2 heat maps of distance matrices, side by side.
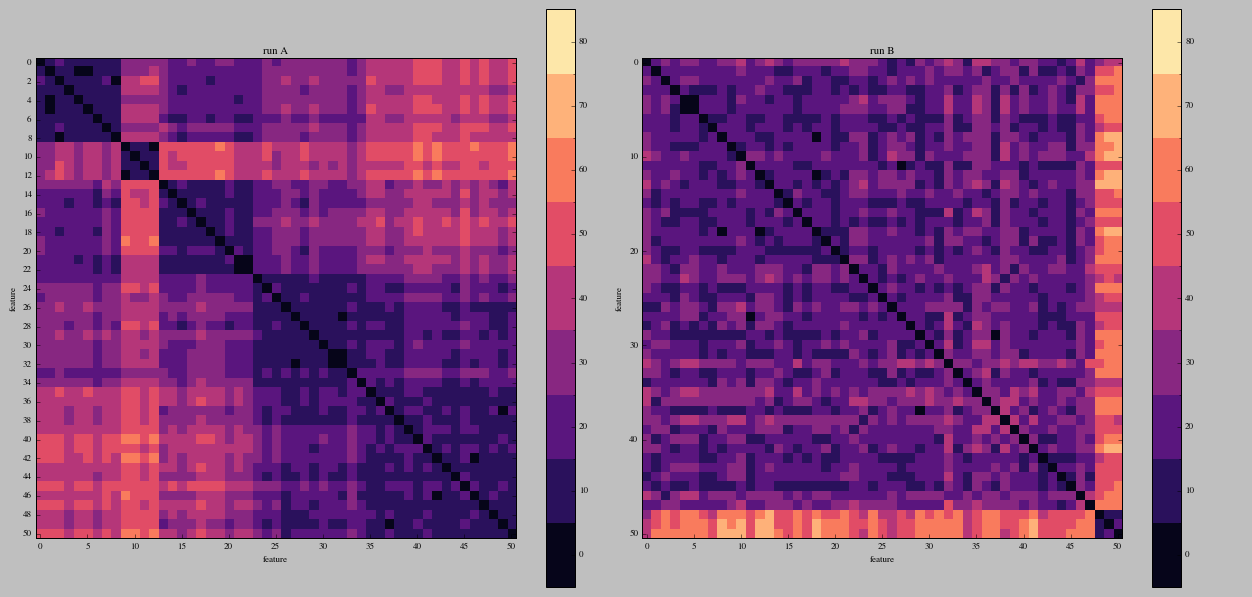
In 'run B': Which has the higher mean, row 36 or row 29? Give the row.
36
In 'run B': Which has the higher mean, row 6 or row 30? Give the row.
30
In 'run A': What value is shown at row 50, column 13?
40
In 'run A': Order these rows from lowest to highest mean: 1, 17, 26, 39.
26, 39, 1, 17
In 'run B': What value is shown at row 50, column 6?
60
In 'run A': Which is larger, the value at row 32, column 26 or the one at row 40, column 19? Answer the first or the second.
the second
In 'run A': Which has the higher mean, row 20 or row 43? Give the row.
43
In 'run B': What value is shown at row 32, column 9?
30
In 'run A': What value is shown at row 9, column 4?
30
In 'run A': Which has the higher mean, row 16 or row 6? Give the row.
16
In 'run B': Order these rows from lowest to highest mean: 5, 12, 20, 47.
20, 12, 5, 47
